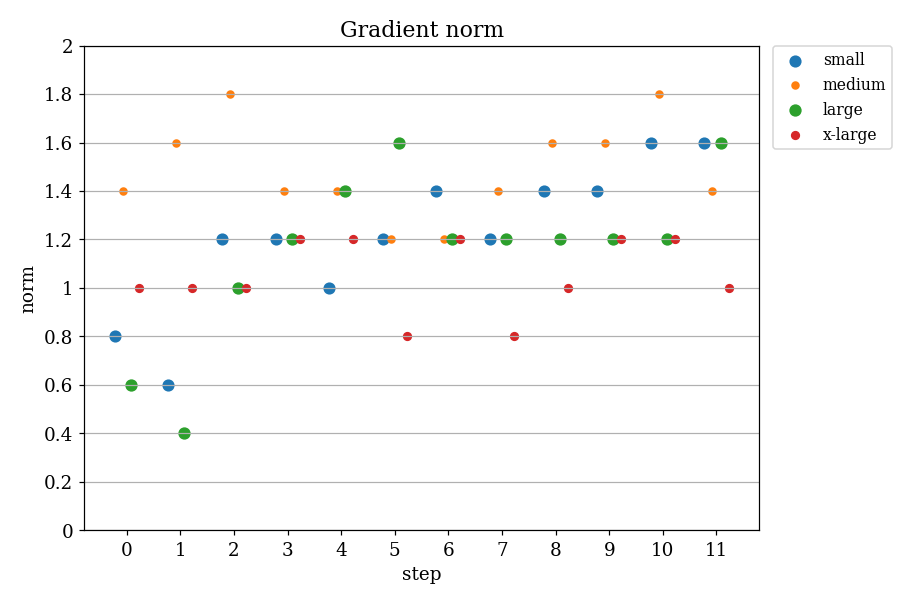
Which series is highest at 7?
medium
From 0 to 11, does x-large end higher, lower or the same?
the same
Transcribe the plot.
Title: Gradient norm
x-axis: step, ticks 0 1 2 3 4 5 6 7 8 9 10 11
y-axis: norm, ticks 0 0.2 0.4 0.6 0.8 1 1.2 1.4 1.6 1.8 2
Legend: small, medium, large, x-large
Values:
small: 0.8 0.6 1.2 1.2 1 1.2 1.4 1.2 1.4 1.4 1.6 1.6
medium: 1.4 1.6 1.8 1.4 1.4 1.2 1.2 1.4 1.6 1.6 1.8 1.4
large: 0.6 0.4 1 1.2 1.4 1.6 1.2 1.2 1.2 1.2 1.2 1.6
x-large: 1 1 1 1.2 1.2 0.8 1.2 0.8 1 1.2 1.2 1
